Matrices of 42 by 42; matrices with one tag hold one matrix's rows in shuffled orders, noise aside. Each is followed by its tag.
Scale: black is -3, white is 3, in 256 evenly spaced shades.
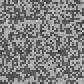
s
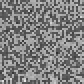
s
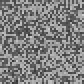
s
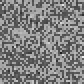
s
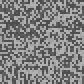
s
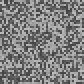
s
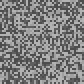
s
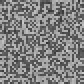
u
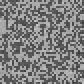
u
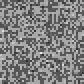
u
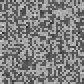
u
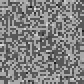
u
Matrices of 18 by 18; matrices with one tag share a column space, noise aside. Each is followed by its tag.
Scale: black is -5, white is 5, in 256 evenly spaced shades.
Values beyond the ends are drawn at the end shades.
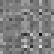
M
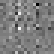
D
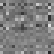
D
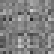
M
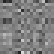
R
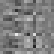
M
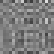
R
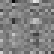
R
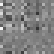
D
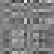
R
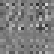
D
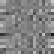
M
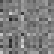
M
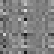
M
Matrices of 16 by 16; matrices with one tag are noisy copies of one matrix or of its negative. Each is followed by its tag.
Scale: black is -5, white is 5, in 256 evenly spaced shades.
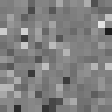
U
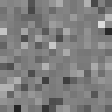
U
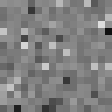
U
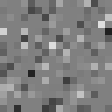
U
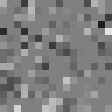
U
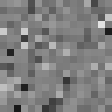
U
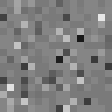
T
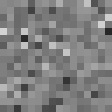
U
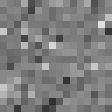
U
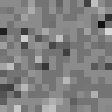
U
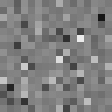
T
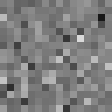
T
